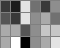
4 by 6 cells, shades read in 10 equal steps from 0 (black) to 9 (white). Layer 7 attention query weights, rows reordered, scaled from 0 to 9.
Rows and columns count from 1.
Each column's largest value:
6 9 8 5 7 8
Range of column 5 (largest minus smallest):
5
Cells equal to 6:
5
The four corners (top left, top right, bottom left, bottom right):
2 5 6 8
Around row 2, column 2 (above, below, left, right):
1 6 3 8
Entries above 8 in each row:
0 0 0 1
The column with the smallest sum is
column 1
